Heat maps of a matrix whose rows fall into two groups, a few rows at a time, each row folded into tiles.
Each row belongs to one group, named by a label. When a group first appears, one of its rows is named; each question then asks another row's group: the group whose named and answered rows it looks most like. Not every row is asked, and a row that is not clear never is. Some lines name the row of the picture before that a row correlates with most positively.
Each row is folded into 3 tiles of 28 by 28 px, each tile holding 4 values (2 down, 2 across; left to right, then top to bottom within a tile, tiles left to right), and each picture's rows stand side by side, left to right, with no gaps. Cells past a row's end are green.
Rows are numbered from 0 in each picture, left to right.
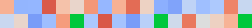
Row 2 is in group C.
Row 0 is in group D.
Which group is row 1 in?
D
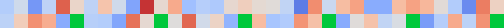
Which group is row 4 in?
C
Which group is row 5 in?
C
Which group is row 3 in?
C
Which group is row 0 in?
C
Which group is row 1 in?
C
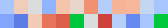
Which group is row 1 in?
D
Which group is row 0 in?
C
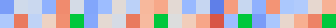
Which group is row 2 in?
C
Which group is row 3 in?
C
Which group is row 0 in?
C
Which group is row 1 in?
C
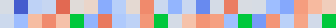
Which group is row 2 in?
C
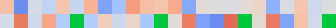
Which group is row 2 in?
D
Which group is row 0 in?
D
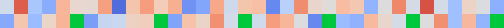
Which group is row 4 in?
C
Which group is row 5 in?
D
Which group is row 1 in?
C
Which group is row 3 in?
D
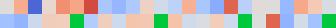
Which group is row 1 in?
D
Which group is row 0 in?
C
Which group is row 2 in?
C
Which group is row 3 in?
D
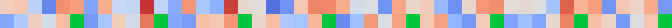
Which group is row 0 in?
C
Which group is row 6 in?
C
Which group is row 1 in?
C
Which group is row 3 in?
D
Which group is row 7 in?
D
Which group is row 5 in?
D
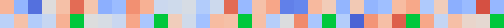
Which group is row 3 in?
C
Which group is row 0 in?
D
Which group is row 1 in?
D
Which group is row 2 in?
C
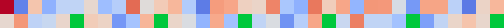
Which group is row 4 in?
D
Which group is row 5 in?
C
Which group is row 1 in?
D
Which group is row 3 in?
C
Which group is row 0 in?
D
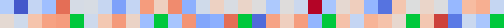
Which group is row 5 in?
D
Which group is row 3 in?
C
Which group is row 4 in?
C
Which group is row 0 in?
C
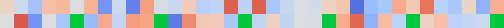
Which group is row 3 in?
D
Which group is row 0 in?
D
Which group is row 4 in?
D
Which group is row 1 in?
C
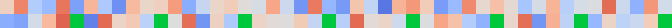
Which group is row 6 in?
D
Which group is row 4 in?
C
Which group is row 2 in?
D
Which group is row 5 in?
D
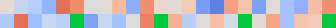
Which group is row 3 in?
C
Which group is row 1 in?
C
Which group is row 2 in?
C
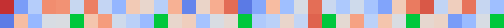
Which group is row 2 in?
D
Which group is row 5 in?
D
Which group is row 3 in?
C
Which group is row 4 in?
C
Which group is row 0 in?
D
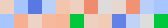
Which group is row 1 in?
D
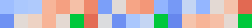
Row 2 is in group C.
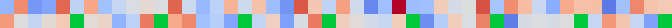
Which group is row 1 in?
D
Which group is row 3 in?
D
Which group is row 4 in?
C
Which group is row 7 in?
D
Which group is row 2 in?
D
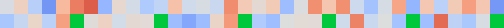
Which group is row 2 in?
C
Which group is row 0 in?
C
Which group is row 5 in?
D
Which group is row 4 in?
D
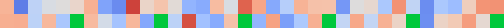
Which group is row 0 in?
D
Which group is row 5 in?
C
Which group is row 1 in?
D
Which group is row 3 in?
D
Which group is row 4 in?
C
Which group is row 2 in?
D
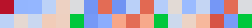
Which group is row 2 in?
C
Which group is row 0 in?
D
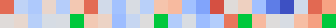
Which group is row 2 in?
D
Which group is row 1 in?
D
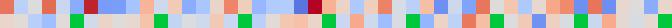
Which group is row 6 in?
D
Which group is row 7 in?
D
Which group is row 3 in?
C
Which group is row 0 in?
D
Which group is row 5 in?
C
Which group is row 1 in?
D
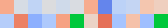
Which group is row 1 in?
D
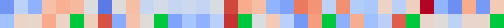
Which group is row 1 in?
D
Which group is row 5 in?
D
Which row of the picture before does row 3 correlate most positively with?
0
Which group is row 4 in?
D
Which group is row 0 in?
C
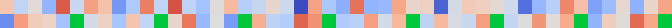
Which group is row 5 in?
D
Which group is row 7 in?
C
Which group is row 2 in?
D
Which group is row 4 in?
C
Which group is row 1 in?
C
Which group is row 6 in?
C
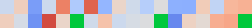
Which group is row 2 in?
C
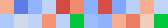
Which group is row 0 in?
C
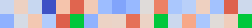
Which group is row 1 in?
C
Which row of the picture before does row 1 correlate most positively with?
0
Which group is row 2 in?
C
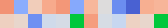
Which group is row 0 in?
D
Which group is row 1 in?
C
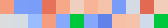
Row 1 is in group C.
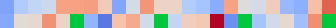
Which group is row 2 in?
C
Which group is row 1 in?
C
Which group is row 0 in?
C
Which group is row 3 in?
C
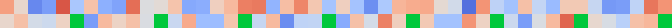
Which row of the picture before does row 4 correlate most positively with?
0
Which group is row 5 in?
C
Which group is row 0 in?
C
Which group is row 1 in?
D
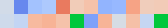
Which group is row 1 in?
D
